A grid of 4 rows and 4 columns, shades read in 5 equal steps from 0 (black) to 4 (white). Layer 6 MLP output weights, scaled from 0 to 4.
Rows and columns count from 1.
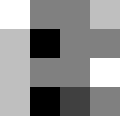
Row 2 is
3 0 2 2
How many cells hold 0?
2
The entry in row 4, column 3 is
1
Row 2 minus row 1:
-1 -2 0 -1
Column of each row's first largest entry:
1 1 4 1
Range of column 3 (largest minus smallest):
1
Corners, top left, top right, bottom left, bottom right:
4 3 3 2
